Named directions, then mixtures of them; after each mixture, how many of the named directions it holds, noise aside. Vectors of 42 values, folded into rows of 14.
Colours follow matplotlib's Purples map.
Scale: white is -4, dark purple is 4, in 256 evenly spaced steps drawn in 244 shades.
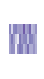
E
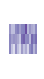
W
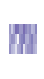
two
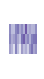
one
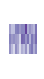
one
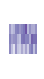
one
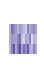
one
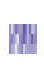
two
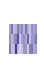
two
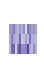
two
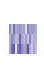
two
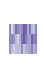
two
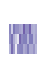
one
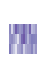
two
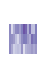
two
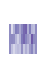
two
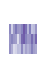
two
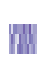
one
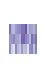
one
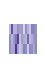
one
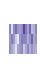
two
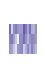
two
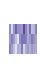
two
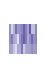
two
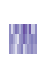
two
